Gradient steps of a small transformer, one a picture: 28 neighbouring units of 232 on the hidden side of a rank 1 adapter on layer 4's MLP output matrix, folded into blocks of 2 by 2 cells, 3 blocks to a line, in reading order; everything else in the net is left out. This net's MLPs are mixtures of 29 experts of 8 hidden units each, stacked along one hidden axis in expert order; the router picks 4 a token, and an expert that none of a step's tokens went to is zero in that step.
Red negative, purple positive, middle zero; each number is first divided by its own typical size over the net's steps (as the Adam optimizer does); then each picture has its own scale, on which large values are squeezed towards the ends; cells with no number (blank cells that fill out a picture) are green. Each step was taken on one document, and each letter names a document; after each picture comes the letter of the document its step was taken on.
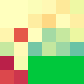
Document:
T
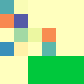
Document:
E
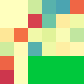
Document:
T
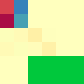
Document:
E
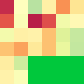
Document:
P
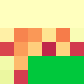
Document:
P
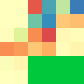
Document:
P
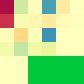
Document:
E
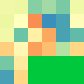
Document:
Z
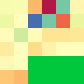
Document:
Z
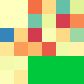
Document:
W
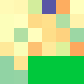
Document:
Z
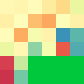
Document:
T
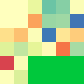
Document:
T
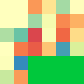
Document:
W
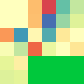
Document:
Z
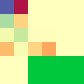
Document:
E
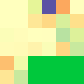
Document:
Z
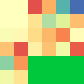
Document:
P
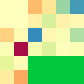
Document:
P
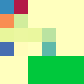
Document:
E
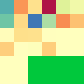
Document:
E
